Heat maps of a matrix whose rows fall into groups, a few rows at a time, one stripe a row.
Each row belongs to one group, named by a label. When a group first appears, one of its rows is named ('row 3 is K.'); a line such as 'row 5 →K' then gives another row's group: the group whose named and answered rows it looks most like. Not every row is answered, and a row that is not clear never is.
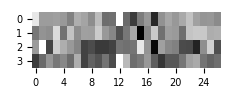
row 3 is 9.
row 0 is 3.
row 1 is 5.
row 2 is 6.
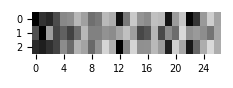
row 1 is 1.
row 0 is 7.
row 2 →7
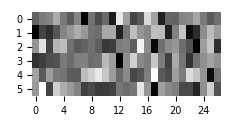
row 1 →7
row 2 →6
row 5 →6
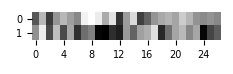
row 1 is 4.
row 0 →5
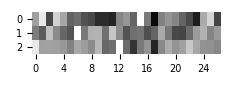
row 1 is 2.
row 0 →6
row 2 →3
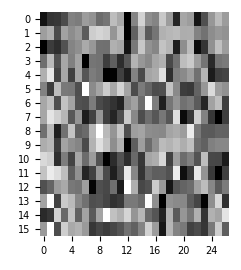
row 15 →6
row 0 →7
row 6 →6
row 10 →4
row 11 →3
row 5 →2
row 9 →5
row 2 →7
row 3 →4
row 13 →6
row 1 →5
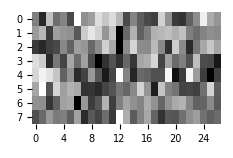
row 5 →6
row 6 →4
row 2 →7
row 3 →4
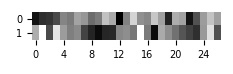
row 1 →6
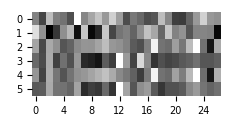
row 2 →1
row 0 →2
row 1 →4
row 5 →9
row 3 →9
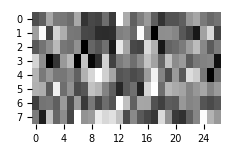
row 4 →1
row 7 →2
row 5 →5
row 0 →9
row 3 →4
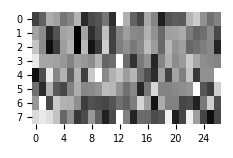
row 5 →1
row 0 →9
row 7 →3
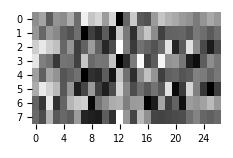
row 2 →3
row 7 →9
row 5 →3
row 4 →9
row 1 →9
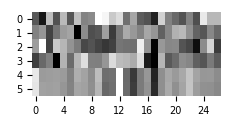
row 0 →2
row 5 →3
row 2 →6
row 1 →4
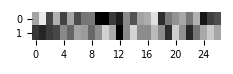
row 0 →4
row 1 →7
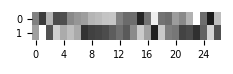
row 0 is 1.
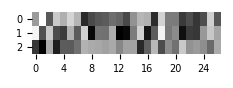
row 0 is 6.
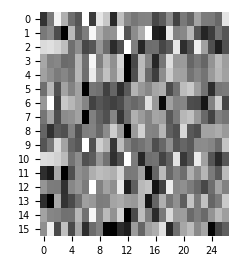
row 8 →7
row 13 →1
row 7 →4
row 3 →5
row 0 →2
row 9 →2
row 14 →5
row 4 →5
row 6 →6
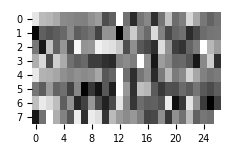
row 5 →9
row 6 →3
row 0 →3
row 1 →7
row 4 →3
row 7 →2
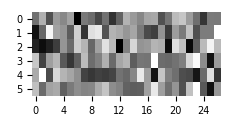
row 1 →2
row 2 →7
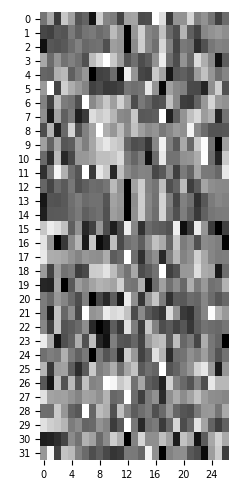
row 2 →7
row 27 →3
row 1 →7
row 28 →2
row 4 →9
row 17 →3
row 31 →6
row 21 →2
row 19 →1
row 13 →7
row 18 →1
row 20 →9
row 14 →7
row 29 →3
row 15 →3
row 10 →1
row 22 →9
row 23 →4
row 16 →4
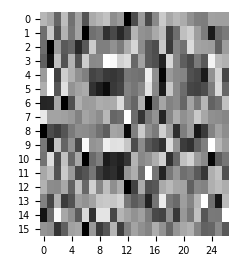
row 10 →4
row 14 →2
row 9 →2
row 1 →4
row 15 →4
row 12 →5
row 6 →1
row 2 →1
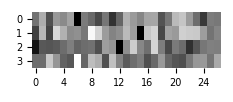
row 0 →4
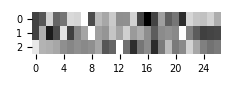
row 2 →3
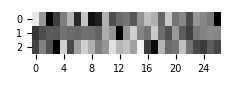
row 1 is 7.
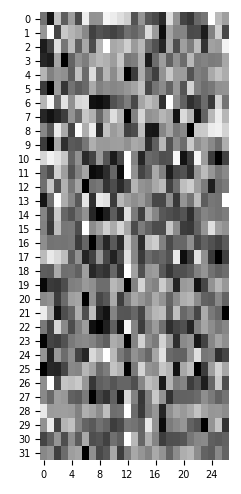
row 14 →9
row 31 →4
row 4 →5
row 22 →9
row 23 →7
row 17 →3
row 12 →4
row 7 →7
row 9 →1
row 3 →1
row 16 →9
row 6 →6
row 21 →4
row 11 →9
